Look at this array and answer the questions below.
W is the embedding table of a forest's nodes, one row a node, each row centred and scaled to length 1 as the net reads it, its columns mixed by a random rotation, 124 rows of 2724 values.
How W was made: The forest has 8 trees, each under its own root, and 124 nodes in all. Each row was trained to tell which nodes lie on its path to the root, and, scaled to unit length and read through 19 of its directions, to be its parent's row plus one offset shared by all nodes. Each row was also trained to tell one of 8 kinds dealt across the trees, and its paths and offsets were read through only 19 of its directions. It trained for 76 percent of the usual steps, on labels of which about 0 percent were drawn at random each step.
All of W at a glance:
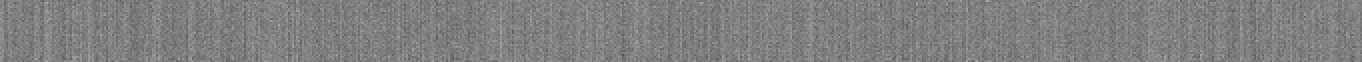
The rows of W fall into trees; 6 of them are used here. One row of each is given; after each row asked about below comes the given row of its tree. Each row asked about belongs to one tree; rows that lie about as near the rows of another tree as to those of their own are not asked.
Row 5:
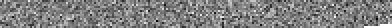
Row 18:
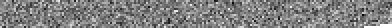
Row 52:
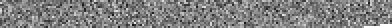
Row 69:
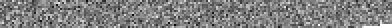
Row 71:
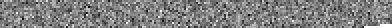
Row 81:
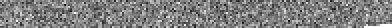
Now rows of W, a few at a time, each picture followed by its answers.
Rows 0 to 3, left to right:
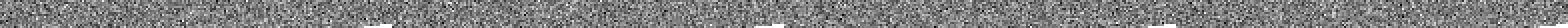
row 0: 52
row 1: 69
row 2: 81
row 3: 52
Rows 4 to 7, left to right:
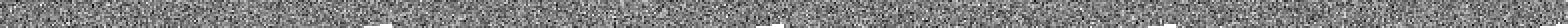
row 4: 18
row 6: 69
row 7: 18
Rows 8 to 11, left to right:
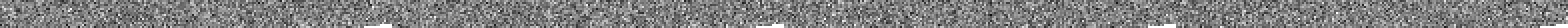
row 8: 52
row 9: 52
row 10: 69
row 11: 18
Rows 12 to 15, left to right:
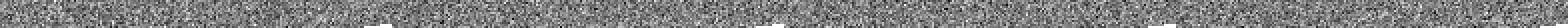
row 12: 71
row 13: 52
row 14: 69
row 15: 71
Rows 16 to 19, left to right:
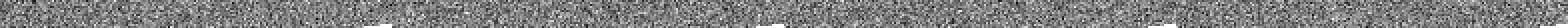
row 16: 18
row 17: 81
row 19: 52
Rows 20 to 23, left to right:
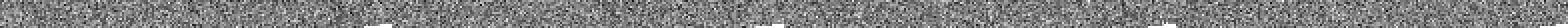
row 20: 81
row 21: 81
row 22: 52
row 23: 52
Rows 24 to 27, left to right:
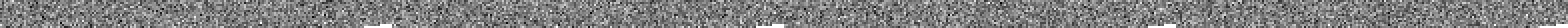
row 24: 69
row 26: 71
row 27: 69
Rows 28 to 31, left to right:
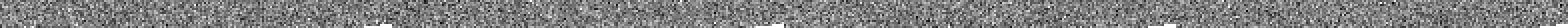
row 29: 52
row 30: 71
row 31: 71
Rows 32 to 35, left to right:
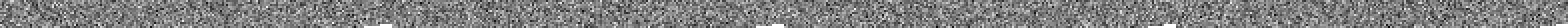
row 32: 81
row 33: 69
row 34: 52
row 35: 81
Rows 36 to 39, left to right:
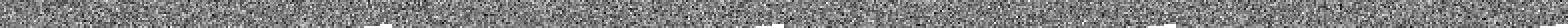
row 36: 52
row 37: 71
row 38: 71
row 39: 71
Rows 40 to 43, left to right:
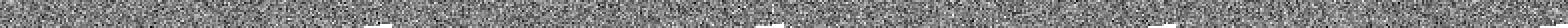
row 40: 81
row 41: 81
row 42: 18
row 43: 81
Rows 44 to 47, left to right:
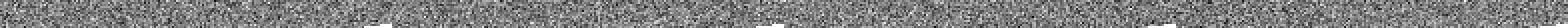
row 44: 18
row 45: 52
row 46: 81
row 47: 52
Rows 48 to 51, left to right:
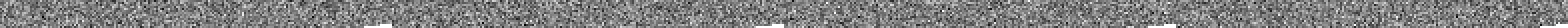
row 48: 69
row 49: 52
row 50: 71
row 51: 5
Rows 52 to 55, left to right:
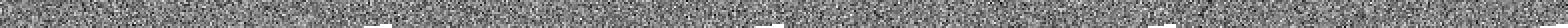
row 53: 71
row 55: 18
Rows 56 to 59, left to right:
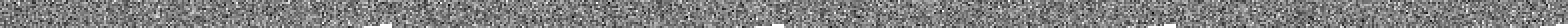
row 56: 52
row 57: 71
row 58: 71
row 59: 18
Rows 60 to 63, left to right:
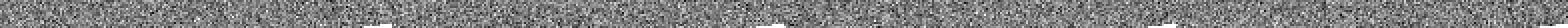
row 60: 81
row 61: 18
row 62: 52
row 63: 81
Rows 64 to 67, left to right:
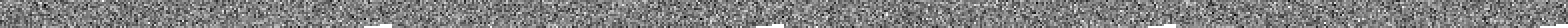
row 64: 52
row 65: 71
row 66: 18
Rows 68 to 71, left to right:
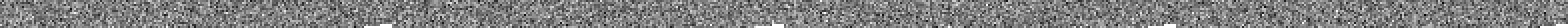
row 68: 81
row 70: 71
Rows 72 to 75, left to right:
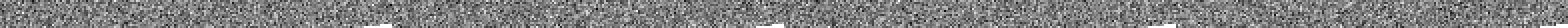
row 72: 18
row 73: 52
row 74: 18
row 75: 71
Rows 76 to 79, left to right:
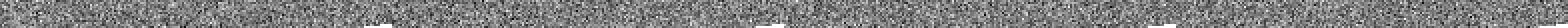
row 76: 71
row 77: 52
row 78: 69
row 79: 81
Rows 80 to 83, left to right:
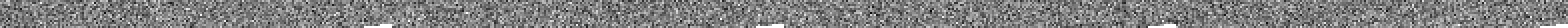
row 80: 52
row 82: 71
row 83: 52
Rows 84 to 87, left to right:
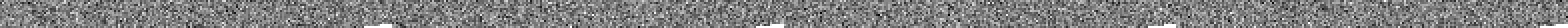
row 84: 69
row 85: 18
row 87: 69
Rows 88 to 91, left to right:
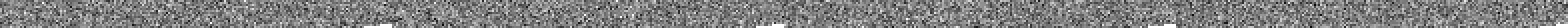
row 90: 69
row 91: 52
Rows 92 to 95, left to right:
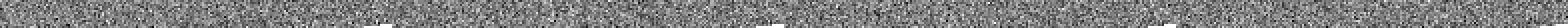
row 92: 81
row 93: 81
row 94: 71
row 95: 69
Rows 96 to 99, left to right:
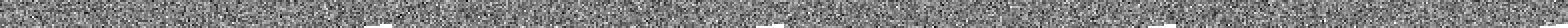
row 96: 5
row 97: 71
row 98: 71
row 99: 18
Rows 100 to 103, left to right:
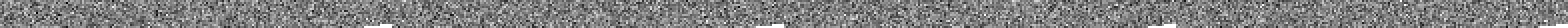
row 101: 81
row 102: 5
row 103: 69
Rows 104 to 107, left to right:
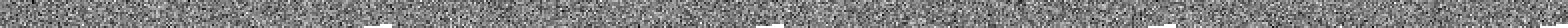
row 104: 52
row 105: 69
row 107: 71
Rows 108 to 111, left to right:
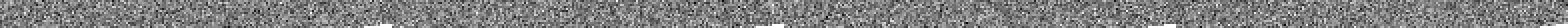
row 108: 71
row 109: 81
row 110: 81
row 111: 18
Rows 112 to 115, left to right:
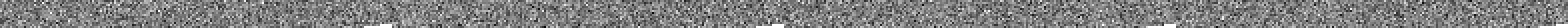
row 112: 71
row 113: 81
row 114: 81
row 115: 81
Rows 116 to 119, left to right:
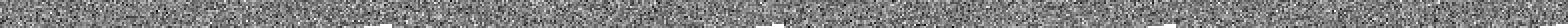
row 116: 71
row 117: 71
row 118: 52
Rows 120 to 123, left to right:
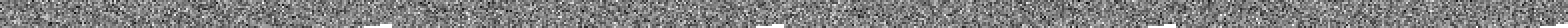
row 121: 69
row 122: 81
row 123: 5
